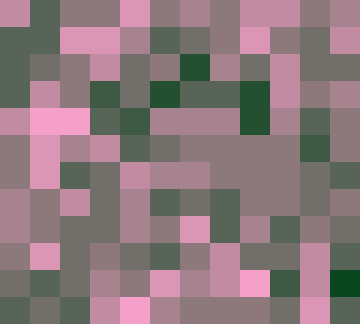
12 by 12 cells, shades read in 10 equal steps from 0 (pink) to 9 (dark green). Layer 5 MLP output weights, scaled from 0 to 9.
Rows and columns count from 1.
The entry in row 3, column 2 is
5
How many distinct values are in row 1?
5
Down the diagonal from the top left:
2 6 4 7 7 5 3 6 3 5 2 6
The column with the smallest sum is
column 2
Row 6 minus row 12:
-2 -4 -3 0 6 2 0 0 0 -1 6 -2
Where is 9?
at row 11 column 12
